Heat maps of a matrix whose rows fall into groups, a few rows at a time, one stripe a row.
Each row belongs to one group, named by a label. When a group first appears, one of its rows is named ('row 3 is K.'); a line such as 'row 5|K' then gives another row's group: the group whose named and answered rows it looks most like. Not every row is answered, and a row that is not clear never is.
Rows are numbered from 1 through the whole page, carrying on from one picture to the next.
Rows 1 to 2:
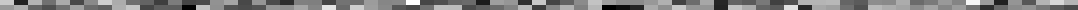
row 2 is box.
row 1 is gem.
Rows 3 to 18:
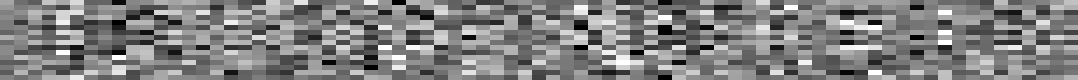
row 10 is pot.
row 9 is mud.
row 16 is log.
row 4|pot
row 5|mud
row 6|gem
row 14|log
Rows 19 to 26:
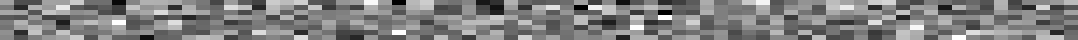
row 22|log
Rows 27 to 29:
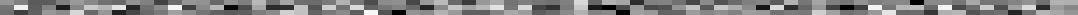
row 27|pot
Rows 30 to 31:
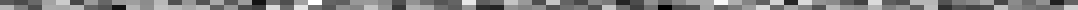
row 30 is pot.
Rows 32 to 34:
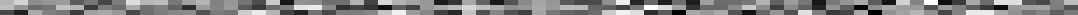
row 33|box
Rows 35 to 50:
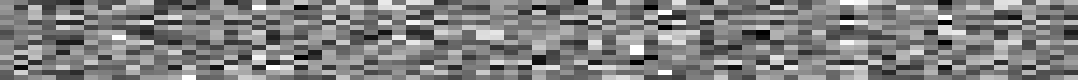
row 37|gem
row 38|mud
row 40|mud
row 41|log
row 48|pot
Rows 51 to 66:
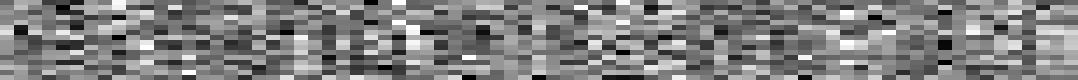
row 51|log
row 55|log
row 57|gem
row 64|box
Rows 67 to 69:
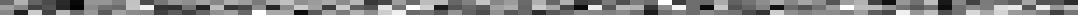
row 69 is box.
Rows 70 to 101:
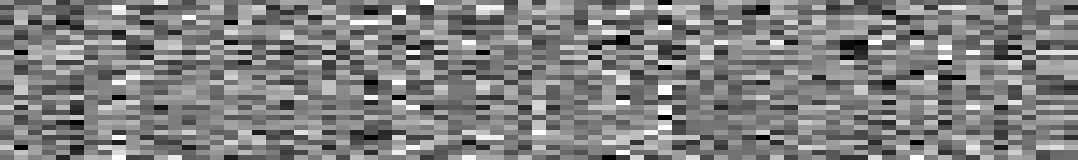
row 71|log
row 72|log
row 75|gem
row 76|pot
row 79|mud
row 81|mud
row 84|pot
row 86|log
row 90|log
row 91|gem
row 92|gem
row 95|gem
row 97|log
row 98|pot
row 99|gem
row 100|log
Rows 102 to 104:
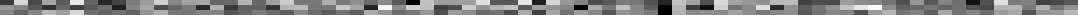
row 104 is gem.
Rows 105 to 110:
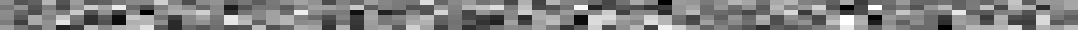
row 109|pot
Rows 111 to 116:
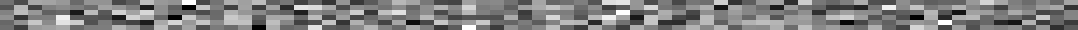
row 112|box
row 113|log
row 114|pot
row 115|mud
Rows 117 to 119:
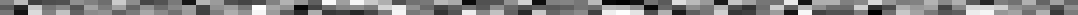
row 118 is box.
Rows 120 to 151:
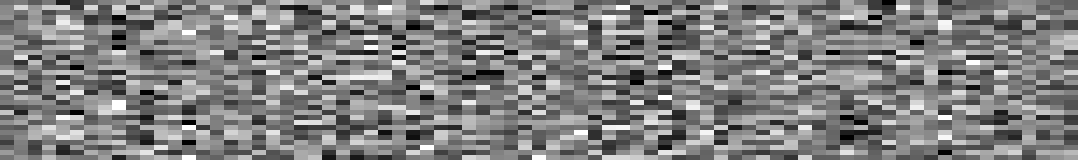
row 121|log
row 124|mud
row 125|mud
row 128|pot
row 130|log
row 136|pot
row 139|gem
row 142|gem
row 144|box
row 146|mud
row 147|mud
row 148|box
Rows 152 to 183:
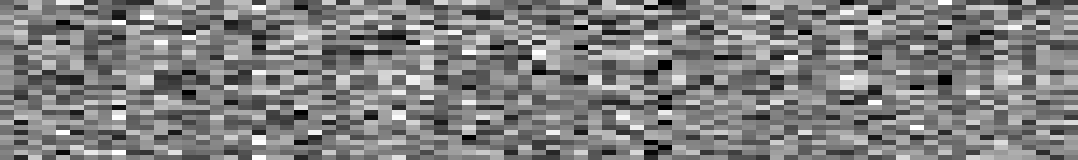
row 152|mud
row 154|pot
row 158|box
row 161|pot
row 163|pot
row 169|pot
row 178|pot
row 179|pot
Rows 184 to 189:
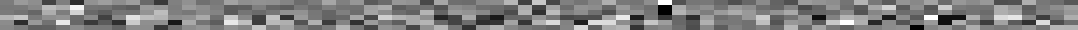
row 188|pot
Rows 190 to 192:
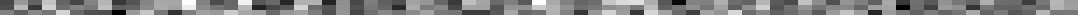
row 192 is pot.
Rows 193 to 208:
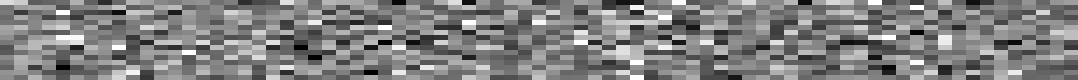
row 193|box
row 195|pot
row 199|pot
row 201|mud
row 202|log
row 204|pot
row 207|log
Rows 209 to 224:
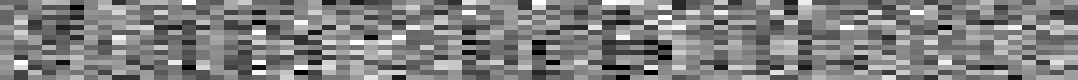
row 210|gem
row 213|box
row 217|box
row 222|box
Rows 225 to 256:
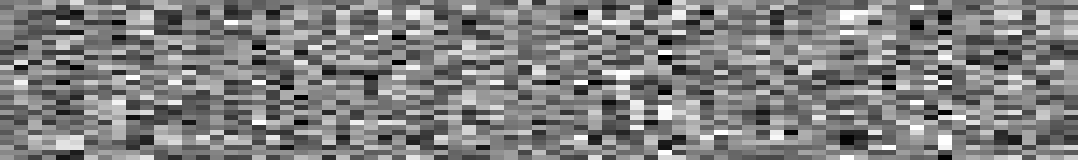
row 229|pot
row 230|pot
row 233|mud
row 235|log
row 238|gem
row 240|log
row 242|log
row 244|log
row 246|log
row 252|mud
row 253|mud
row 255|gem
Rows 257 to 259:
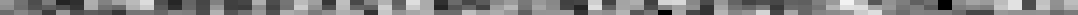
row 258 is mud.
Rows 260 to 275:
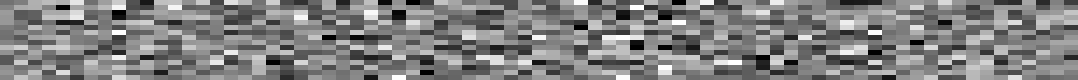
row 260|mud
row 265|pot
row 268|pot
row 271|log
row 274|gem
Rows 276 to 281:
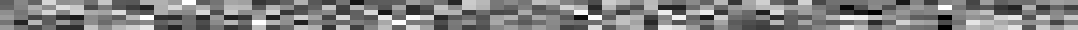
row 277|mud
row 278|mud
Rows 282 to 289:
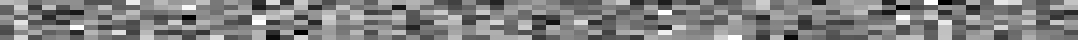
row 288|log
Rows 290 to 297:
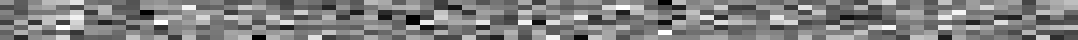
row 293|mud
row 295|gem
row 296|gem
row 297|pot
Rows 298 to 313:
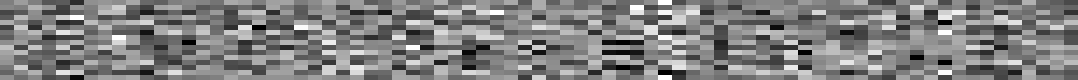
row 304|mud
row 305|log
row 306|box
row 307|gem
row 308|box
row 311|box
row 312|mud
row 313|gem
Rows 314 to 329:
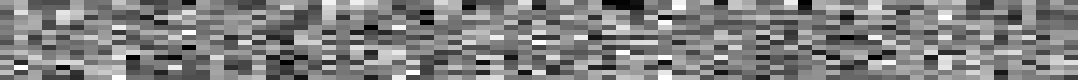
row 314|box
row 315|box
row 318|gem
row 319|log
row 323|box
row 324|log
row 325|log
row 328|gem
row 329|log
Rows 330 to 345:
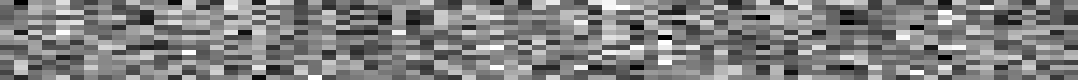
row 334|mud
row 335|pot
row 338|gem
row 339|log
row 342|gem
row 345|pot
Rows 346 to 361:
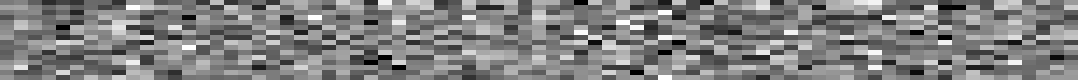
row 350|log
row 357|log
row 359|box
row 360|pot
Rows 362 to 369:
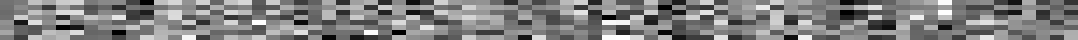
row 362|mud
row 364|mud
